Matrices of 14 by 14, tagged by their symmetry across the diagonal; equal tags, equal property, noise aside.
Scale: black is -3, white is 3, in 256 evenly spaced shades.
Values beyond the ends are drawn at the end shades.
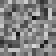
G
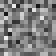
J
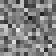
J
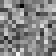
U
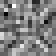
J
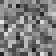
U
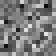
G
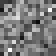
G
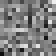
J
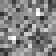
G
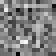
U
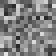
G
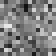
J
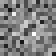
G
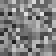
J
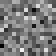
U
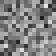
G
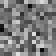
U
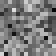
U
